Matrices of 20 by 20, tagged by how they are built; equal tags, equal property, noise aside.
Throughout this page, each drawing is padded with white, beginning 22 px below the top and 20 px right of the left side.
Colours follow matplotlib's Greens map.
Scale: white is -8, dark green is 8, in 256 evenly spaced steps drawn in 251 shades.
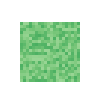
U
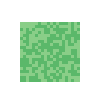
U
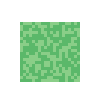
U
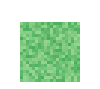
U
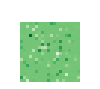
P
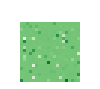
P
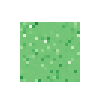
P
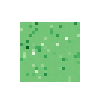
P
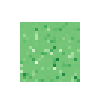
P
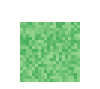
U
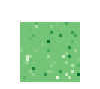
P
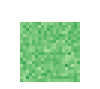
U
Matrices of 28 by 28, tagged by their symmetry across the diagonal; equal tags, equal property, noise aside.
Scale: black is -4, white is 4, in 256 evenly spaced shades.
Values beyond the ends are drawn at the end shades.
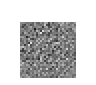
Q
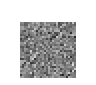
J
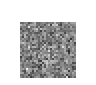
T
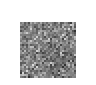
Q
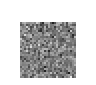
T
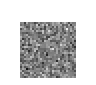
J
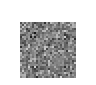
Q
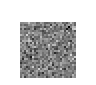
T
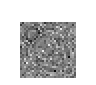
Q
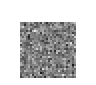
J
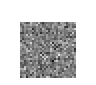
J
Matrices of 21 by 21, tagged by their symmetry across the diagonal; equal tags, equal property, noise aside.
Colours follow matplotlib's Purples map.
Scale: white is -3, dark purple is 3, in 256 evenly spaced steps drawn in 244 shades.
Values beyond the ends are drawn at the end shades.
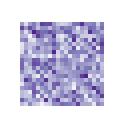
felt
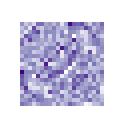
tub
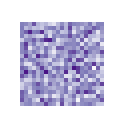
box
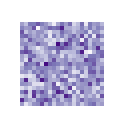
box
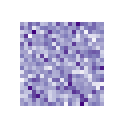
felt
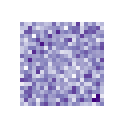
tub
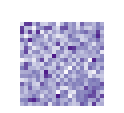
tub
